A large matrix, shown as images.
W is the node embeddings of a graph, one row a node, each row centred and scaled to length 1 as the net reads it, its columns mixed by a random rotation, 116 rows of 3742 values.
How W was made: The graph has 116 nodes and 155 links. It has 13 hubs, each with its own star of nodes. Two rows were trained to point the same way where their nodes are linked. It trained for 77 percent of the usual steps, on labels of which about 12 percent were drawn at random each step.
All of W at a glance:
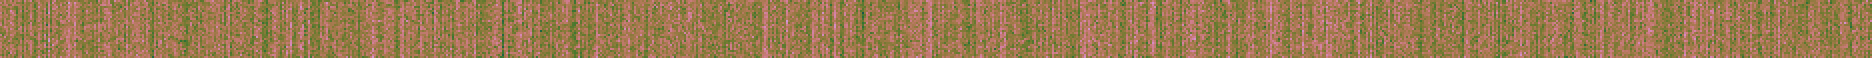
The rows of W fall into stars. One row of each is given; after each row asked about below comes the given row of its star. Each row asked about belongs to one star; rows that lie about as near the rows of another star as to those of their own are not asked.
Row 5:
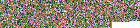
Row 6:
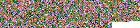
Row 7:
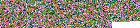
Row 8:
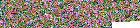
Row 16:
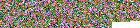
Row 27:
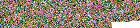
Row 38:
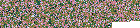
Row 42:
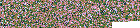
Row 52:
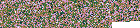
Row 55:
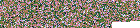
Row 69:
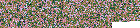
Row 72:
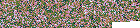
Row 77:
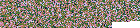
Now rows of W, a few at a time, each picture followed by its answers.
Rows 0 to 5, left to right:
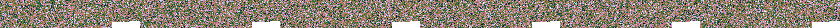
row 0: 55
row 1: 55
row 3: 77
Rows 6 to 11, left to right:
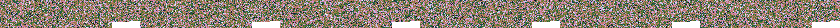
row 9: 8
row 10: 7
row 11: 27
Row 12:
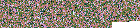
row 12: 5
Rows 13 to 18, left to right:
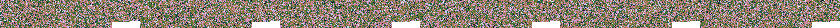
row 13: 16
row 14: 16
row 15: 52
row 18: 5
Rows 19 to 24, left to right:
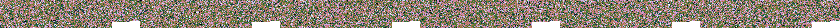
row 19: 7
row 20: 42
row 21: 38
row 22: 5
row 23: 38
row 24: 27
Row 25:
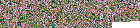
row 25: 5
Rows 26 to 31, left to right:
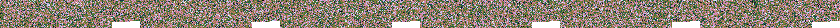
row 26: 42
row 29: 6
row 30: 55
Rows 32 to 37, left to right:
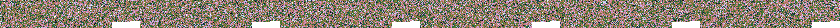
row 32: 16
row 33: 8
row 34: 72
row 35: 27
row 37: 5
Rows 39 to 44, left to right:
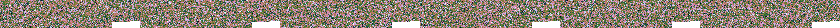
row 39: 42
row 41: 77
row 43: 42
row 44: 52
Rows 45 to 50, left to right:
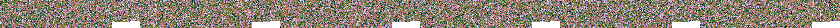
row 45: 38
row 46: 5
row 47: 55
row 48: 27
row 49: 5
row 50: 7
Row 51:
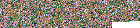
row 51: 8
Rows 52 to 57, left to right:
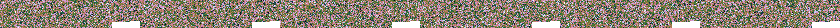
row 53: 72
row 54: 7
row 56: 72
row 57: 55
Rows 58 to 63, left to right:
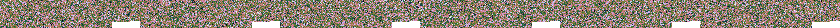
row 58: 77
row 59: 6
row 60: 52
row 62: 6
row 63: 7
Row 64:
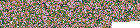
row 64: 72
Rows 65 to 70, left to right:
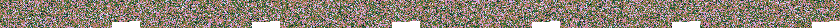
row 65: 5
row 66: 8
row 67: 52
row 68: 38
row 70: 7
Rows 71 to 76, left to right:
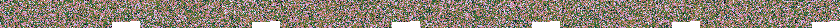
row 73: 77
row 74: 6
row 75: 38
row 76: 38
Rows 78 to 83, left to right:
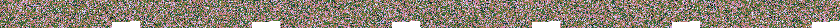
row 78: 27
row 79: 6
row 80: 52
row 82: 52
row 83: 52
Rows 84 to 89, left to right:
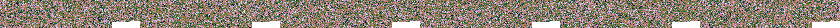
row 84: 52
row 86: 52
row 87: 8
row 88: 42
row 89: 6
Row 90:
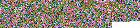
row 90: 5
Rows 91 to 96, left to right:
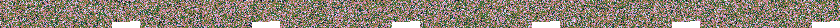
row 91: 16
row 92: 69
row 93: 42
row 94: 42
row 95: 42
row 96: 8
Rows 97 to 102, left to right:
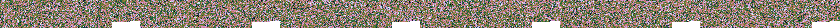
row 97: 8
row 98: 7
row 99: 16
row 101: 38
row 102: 52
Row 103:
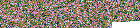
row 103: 42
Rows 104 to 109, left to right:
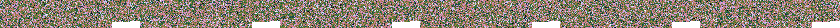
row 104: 8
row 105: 55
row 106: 55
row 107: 38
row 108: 77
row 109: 5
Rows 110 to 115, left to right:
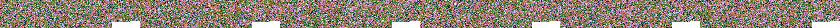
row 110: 42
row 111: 38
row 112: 38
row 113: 7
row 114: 77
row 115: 77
